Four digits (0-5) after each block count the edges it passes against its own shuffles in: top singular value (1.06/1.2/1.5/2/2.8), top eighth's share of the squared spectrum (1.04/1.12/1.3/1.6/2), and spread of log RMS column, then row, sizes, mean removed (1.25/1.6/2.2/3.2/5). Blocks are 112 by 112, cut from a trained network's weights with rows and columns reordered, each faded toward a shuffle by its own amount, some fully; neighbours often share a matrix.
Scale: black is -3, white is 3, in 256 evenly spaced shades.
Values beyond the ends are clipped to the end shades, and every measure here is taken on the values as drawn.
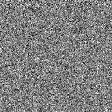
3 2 0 1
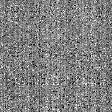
3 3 1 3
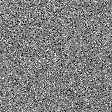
0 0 0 0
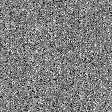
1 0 0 0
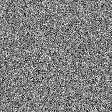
1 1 0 1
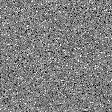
0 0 0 0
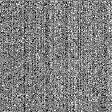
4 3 1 2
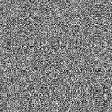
4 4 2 2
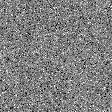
0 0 0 0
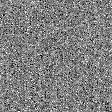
1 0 0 0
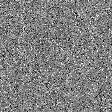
0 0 0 0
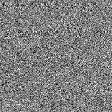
3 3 1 2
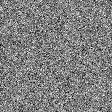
0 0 0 0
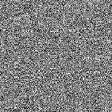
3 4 1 3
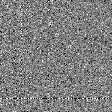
3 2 2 2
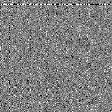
4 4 3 2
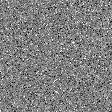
1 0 0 0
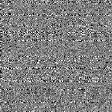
3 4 2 4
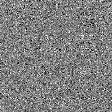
3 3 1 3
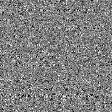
3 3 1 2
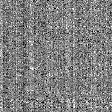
4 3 0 3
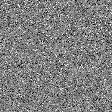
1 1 0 0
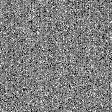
2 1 0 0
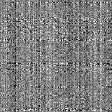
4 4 2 4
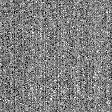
3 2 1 2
